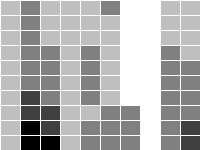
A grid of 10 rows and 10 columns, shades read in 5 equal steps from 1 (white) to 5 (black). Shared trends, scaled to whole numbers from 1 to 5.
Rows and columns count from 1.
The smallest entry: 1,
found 17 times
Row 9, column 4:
2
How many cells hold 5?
3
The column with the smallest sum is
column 8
